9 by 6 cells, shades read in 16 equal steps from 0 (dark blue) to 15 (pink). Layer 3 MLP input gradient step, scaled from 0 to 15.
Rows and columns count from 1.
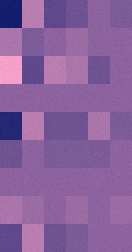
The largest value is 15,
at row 3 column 1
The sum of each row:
37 50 55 48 41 43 48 53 45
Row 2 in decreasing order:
10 9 8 8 8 7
